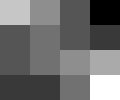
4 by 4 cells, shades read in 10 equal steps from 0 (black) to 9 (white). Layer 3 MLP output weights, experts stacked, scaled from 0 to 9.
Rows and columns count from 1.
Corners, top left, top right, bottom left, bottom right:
7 0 2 9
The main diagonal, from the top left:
7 4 5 9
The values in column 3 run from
3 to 5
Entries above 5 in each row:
1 0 1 1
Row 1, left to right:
7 5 3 0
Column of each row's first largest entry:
1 2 4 4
